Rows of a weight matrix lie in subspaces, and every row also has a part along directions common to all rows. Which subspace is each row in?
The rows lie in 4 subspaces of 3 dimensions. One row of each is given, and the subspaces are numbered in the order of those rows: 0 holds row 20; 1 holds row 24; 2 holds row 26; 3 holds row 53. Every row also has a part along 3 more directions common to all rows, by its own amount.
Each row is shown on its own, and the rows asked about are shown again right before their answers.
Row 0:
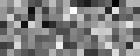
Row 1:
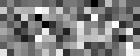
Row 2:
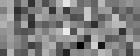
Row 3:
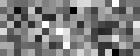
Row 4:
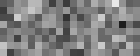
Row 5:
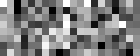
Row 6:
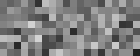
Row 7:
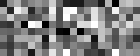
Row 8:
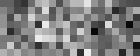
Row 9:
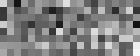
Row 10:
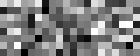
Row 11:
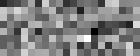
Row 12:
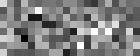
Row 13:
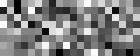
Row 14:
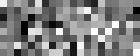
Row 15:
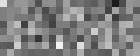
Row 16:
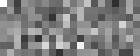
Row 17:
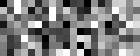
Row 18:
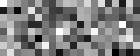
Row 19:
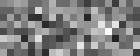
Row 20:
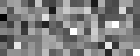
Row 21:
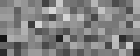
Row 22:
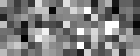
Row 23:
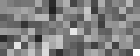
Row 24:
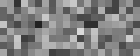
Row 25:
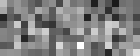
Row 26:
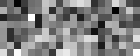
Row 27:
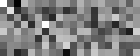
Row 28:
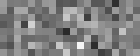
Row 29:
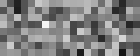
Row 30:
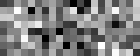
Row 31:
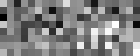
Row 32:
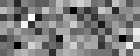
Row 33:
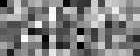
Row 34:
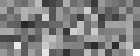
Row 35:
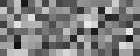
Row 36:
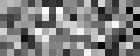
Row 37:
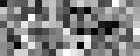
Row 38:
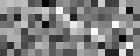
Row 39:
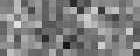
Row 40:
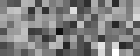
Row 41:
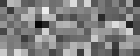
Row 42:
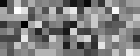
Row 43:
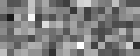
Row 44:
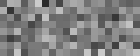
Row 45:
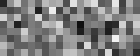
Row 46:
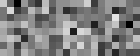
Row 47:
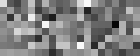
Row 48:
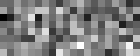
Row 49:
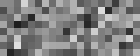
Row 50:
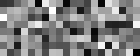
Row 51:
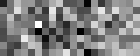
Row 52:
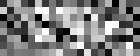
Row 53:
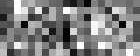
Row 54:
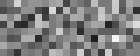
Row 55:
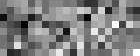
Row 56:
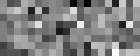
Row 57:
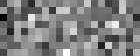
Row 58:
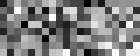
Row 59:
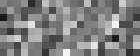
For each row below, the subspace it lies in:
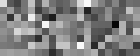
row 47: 3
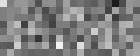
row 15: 3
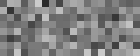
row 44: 0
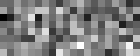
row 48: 3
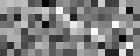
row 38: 2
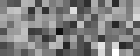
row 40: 1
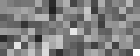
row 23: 0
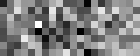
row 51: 2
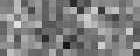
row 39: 1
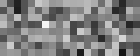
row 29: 2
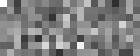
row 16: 3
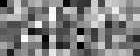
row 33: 3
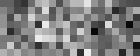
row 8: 2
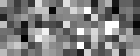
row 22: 2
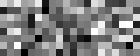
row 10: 0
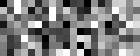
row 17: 2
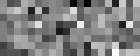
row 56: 1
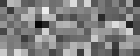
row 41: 1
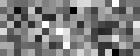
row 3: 1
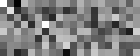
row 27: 1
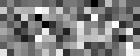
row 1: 0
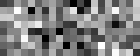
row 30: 1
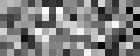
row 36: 2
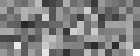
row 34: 0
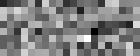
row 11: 0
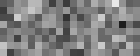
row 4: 3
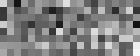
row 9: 2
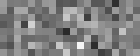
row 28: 3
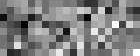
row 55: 1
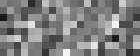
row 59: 0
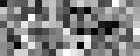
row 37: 2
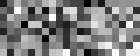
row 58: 2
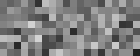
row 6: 0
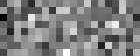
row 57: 0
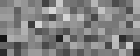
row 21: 2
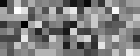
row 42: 0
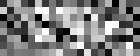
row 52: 2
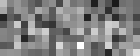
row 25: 3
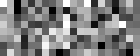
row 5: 3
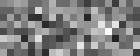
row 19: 0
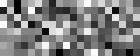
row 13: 3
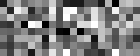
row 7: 3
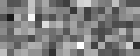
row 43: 3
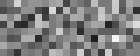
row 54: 1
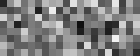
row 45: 1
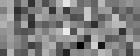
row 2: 3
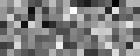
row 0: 3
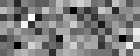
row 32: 2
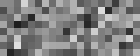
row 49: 1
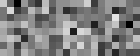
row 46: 0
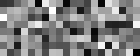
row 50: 0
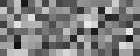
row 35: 1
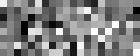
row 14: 1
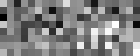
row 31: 2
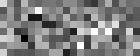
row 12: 0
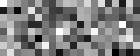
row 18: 1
